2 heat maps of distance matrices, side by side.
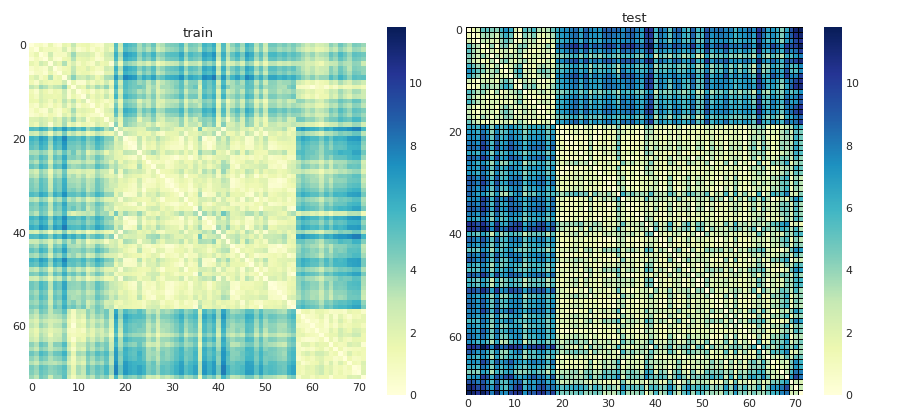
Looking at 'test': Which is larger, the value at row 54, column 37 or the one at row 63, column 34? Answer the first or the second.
the second
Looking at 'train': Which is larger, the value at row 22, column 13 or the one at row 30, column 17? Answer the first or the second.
the first
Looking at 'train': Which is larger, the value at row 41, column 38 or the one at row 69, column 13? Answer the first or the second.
the second
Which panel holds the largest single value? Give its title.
test
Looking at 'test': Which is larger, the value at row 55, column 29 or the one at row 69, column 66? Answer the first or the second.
the second
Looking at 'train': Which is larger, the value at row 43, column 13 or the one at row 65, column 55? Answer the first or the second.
the second
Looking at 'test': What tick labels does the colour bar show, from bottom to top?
0, 2, 4, 6, 8, 10
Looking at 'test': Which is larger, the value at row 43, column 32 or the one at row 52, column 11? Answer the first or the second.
the second
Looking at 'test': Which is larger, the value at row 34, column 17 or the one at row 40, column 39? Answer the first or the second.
the first
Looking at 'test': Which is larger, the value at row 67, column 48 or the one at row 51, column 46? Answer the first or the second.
the first
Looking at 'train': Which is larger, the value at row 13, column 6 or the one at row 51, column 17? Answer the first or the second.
the second
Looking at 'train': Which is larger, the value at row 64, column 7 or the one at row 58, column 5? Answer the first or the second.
the first
